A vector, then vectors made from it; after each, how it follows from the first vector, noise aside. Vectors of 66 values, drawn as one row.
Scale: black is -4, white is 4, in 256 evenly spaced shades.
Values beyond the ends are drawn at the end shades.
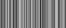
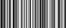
scaled up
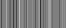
partly zeroed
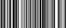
scaled up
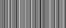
partly zeroed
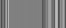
partly zeroed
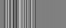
partly zeroed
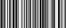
scaled up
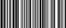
scaled up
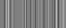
partly zeroed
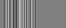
partly zeroed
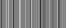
partly zeroed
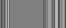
partly zeroed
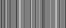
partly zeroed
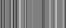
partly zeroed
